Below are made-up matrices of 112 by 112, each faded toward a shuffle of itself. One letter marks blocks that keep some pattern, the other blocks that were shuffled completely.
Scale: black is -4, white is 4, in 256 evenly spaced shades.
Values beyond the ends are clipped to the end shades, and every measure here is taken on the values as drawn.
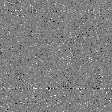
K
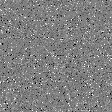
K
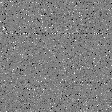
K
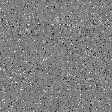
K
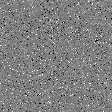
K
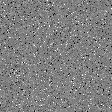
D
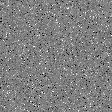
D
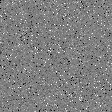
D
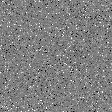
D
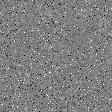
D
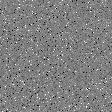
D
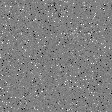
D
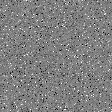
K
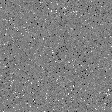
D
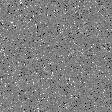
D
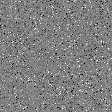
K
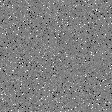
D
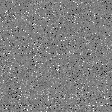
K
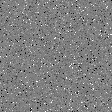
D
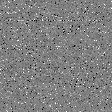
K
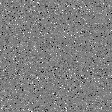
K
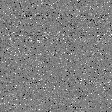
K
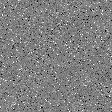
D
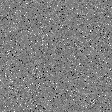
D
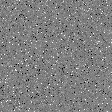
D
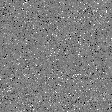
K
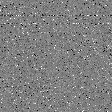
K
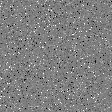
D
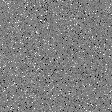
D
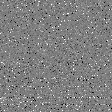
K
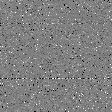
K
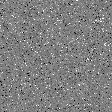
D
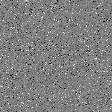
K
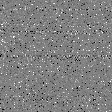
K
